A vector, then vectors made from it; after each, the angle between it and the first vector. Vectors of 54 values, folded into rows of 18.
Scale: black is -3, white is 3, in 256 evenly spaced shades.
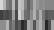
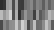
nearly opposite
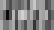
partly aligned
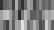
nearly opposite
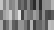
orthogonal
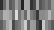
partly opposed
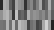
partly opposed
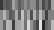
orthogonal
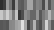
nearly opposite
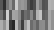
orthogonal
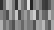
orthogonal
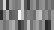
partly aligned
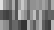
nearly parallel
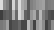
nearly parallel
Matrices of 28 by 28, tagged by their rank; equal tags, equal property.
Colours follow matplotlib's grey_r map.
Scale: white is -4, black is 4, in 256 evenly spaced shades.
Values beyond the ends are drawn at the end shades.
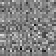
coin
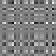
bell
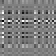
bell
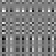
bell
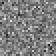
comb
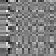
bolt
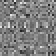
coin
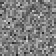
comb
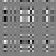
bell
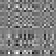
bolt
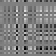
bell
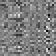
coin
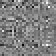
coin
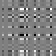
bell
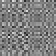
bolt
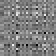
bolt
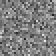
comb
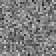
comb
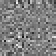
coin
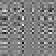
bolt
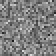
comb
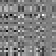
bolt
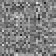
coin
